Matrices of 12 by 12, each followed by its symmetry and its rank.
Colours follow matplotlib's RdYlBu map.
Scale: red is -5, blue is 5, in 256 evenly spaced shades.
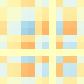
symmetric, rank one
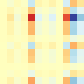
neither, rank one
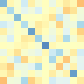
symmetric, full rank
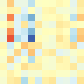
neither, rank two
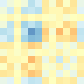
symmetric, rank two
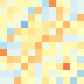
symmetric, full rank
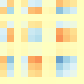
symmetric, rank one
